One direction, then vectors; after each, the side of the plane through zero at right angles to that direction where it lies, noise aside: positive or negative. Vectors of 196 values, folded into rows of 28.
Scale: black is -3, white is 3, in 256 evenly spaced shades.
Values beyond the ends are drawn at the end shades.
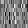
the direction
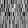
positive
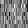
positive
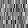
negative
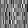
positive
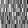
positive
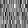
positive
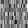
negative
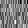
positive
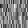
positive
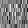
positive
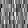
positive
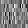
positive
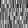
positive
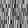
negative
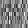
negative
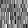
negative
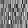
negative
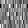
positive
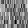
negative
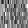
negative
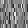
positive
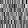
negative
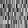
negative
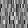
positive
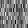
negative
